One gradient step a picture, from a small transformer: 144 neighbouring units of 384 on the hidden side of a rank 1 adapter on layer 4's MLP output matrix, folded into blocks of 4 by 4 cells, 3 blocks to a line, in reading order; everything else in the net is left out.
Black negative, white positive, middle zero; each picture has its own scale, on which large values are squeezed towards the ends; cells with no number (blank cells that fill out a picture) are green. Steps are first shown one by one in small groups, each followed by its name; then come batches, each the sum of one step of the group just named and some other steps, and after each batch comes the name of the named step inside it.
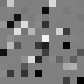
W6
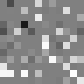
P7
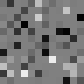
P7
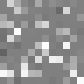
P7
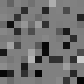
W6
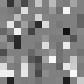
P7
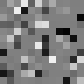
W6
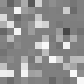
P7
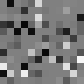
P7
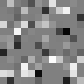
W6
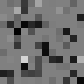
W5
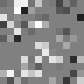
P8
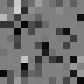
W5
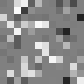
P8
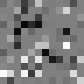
W5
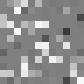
P8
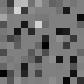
P8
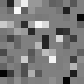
P8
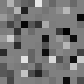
W5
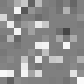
P8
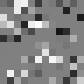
P8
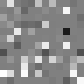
W5
